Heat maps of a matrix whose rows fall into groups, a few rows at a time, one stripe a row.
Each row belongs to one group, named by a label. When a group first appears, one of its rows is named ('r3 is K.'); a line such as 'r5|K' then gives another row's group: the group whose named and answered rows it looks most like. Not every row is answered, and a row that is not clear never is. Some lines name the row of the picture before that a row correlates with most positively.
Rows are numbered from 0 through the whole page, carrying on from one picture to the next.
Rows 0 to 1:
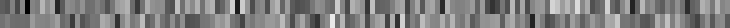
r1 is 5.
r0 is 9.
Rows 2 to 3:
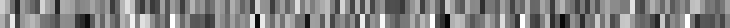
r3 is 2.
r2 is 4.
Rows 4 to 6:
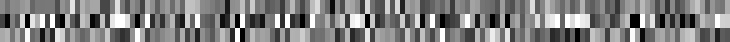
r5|9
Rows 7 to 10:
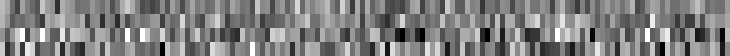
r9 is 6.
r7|4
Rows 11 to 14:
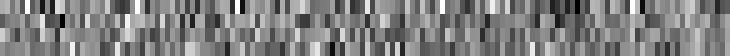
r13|4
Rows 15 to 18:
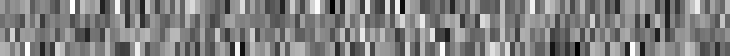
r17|2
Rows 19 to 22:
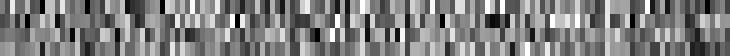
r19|2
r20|9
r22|2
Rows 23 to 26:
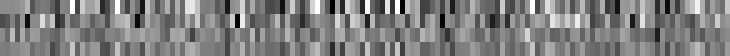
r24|9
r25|2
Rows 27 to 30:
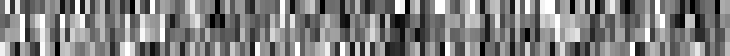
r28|6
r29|6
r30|4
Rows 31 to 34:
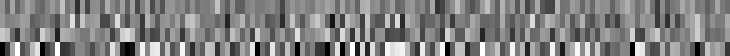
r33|4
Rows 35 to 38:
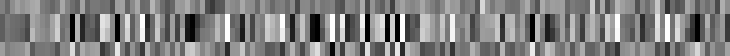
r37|5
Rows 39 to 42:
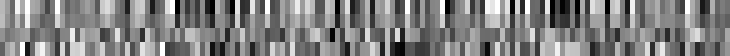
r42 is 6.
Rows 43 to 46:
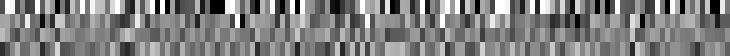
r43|6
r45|4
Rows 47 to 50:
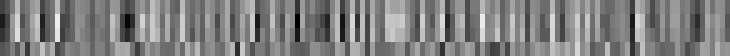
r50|9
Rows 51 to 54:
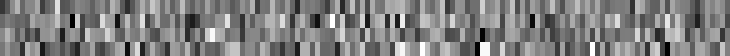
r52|5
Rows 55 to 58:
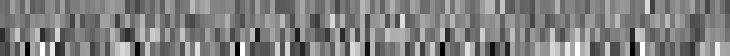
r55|2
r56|5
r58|9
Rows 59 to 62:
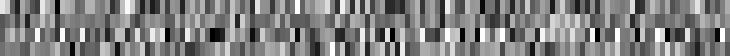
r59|4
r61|6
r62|5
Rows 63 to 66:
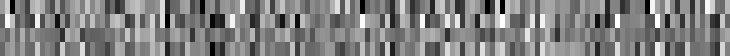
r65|2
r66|6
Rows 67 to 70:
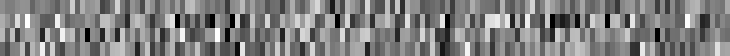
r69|2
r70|9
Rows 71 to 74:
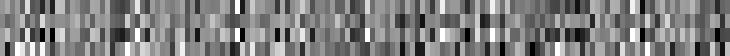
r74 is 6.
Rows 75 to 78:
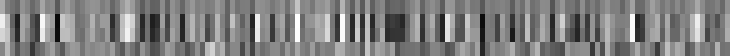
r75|4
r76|4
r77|4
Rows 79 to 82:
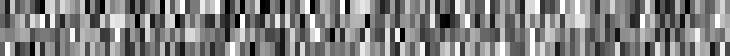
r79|2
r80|9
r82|6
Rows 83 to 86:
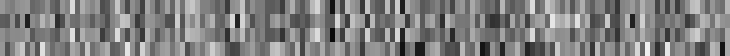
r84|9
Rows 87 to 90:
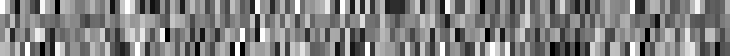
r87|4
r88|2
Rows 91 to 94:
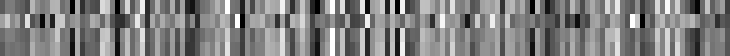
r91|5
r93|5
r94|5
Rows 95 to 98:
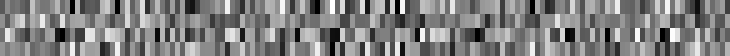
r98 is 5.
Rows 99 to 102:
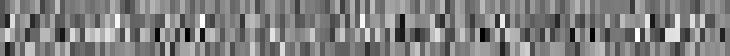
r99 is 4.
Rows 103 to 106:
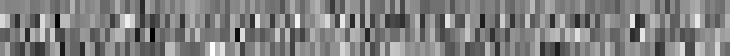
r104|4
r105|9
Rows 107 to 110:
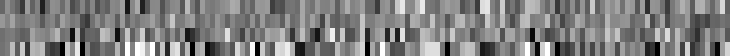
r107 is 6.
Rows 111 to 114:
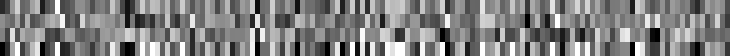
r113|2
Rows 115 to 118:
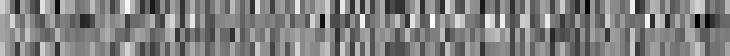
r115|4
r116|2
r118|4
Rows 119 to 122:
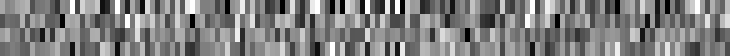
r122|5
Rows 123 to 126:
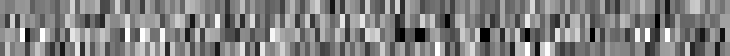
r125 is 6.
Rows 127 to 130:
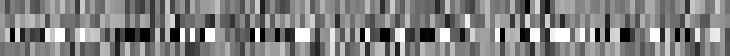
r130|5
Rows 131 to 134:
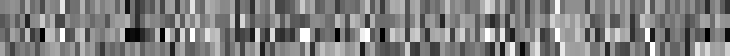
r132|9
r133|2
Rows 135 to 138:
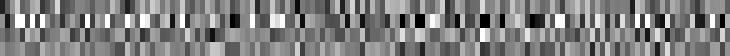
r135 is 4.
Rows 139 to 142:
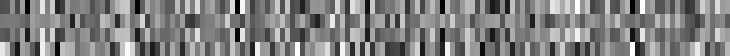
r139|9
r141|9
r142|4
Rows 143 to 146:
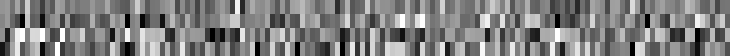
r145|6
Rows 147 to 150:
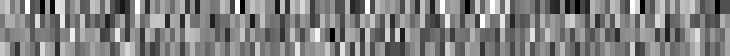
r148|6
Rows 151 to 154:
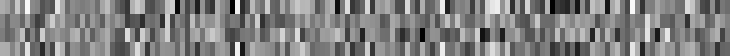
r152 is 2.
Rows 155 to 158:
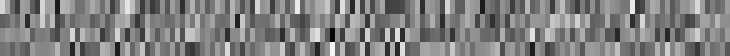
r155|4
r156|9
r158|5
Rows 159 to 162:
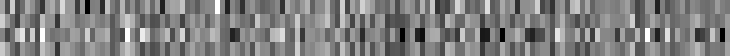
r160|4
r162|4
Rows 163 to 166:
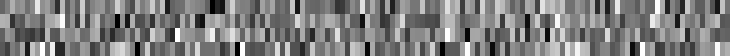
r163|6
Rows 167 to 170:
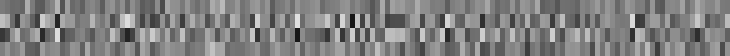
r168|4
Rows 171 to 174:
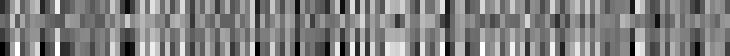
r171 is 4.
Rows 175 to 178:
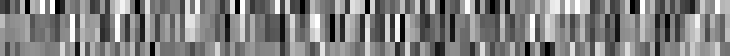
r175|9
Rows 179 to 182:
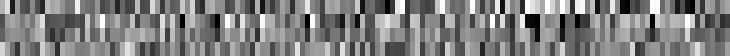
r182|4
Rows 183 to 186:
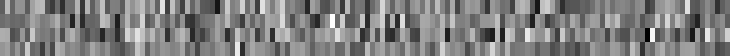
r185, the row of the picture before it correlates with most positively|179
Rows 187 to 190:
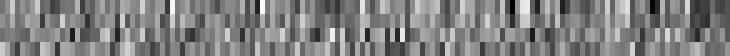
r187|2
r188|2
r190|4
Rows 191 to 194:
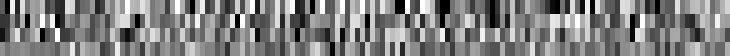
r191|2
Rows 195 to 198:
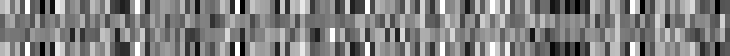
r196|6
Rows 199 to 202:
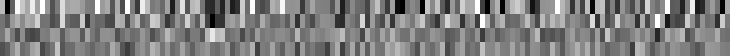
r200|6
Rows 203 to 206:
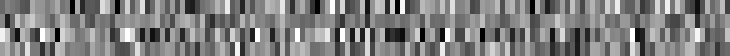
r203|5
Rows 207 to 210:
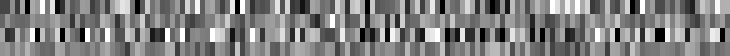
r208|5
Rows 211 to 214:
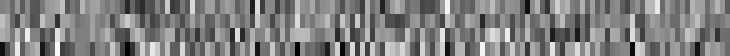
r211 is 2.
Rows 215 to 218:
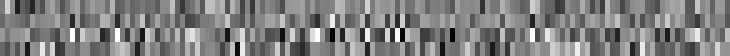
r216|5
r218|9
